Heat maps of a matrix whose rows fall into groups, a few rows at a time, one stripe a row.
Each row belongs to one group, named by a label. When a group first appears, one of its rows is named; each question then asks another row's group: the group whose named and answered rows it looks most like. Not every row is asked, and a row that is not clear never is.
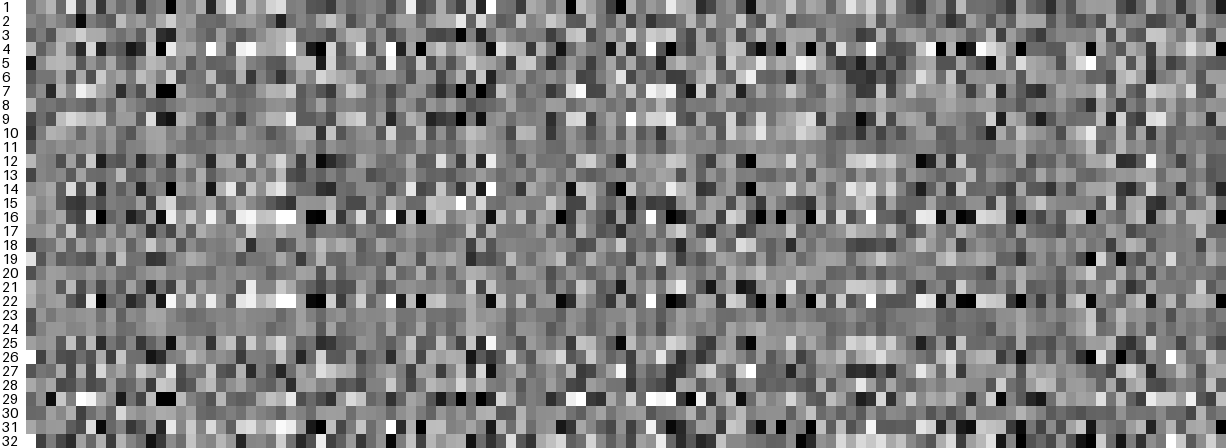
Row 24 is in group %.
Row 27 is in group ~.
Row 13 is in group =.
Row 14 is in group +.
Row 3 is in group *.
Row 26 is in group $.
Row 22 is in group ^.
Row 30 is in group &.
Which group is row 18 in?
~
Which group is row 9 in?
*
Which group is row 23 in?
%
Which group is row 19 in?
$
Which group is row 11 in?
%
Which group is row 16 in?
^
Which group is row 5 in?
%
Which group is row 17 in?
+
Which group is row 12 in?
+
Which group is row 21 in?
+
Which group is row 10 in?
%
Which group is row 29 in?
*
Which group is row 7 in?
*
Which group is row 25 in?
+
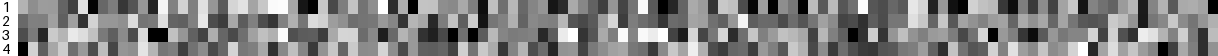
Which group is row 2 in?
~
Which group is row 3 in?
*
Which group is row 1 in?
^
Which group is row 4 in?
%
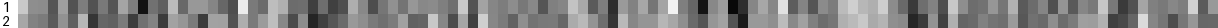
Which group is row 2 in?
+
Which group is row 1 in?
+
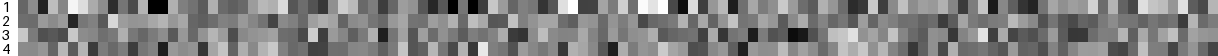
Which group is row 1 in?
*
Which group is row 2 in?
&
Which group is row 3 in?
$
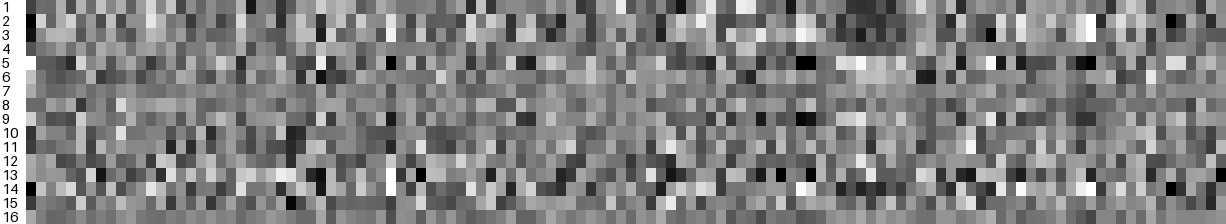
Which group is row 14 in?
%
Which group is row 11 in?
=
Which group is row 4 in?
~
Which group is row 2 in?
%
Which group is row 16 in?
$
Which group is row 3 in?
%
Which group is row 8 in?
&
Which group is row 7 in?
$
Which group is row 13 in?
^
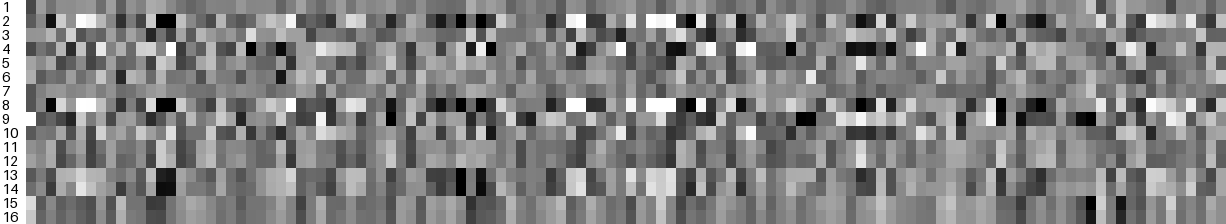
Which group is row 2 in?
*
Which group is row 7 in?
%
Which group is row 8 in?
*
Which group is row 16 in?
$
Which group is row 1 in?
%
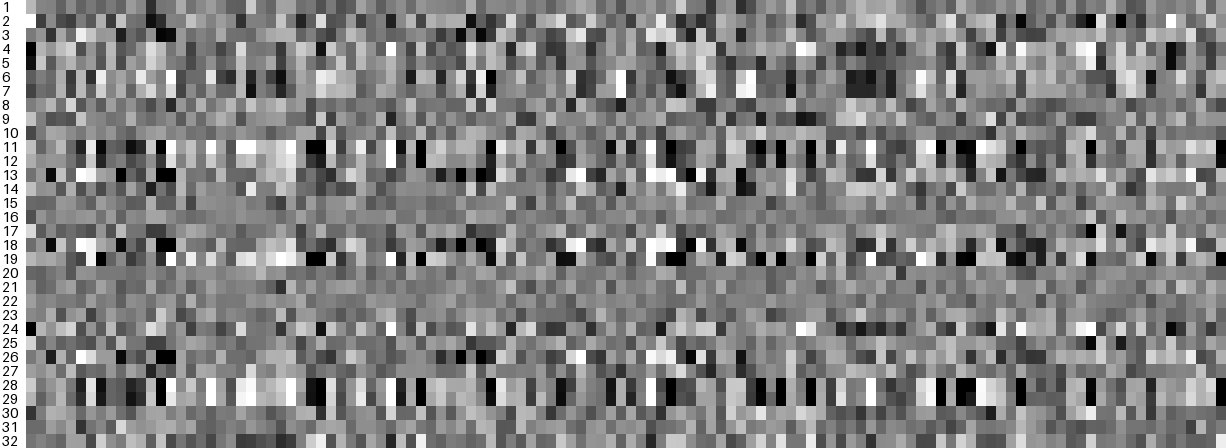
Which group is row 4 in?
%
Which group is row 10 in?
%
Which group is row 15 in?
=
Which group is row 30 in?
%
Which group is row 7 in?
~
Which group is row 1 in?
+
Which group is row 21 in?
=
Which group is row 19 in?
^
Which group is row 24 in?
%
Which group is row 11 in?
^
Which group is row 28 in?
^
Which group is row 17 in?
$
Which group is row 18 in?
*
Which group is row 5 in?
%
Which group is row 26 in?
*
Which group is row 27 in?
+
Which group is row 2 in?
$
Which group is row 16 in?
%
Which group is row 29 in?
^
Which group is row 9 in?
$
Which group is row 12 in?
^
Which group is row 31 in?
&
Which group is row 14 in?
+
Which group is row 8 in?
+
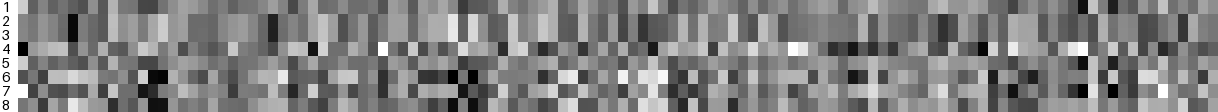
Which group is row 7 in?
$
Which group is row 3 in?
&
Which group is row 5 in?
$
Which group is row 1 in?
$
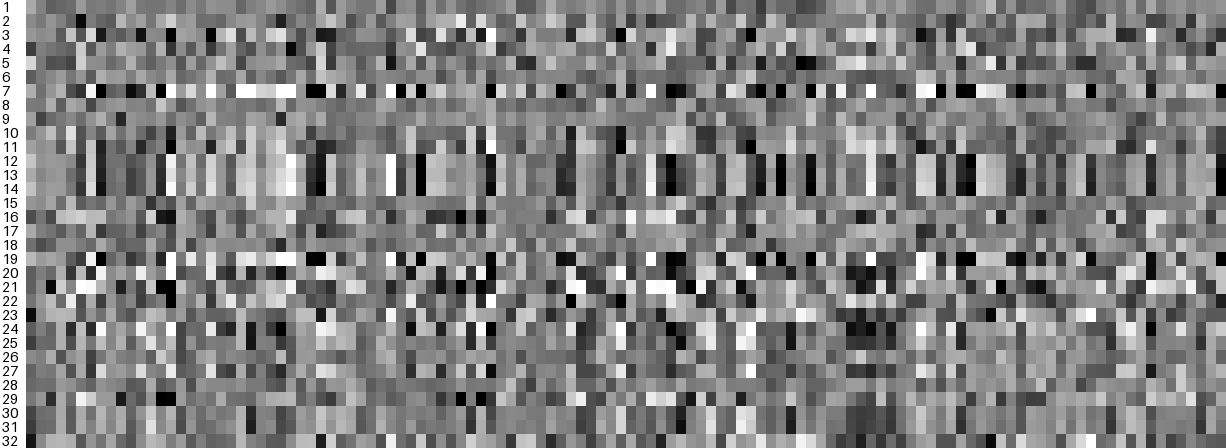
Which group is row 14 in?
^
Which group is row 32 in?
%
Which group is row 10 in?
+
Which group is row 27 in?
~
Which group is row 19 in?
^
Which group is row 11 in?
+
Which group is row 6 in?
~
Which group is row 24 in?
~
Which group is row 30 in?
~
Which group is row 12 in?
^
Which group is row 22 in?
+
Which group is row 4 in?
=
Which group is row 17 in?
+
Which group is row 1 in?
$
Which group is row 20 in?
~
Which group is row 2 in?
&
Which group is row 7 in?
^
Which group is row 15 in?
+
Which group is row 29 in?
*
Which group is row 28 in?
=
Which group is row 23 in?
%
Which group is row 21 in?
*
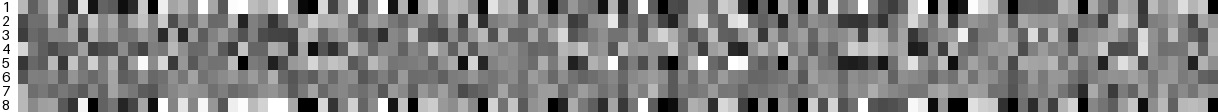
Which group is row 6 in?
=
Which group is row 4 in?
+
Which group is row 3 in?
=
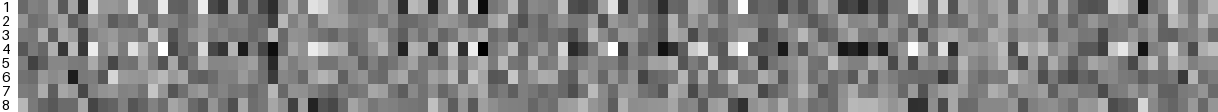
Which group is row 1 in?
~
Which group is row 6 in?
&
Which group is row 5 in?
=
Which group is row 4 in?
~
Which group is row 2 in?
=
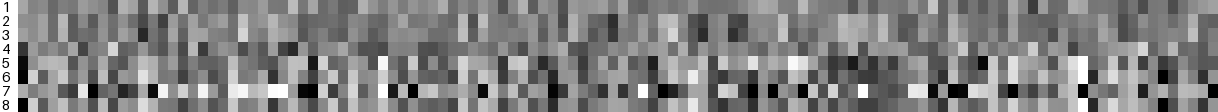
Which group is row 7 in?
^
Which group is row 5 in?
%
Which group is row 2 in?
+
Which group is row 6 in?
%
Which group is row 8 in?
%
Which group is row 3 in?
+
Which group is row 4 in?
=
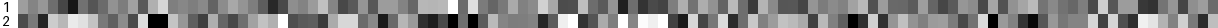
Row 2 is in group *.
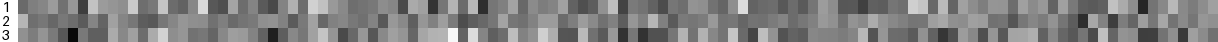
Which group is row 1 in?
~
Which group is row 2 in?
$
